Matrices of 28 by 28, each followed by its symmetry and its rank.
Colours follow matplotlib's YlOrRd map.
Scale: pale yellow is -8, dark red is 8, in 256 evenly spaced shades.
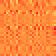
neither, rank three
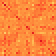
symmetric, rank five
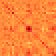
symmetric, rank five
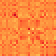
symmetric, rank three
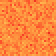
neither, full rank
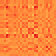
symmetric, rank three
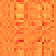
neither, rank three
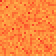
symmetric, full rank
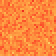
neither, full rank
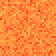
neither, full rank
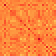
symmetric, rank five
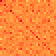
symmetric, rank five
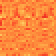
neither, rank three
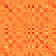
symmetric, rank three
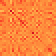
symmetric, rank five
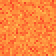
neither, full rank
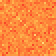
symmetric, full rank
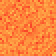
symmetric, full rank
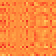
neither, rank three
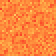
symmetric, full rank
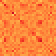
symmetric, rank five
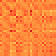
symmetric, rank three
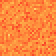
symmetric, full rank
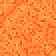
symmetric, full rank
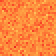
neither, full rank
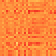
neither, rank three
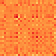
symmetric, rank three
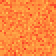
neither, full rank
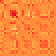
symmetric, rank three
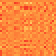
neither, rank three
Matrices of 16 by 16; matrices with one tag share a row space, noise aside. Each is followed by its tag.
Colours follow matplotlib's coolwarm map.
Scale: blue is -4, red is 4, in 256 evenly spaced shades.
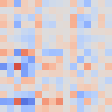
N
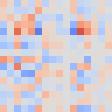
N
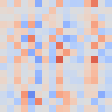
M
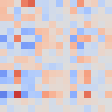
N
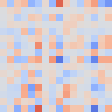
M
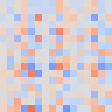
M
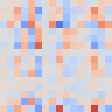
M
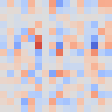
M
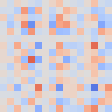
M
